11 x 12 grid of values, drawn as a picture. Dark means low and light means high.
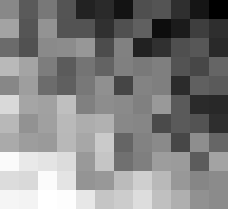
Values rise toward the bottom left. No row or column stands out. The bottom left is the ninth with the highest average. The ninth with the lowest average is the top right. On average the colour sits 50% of the way up the scale.
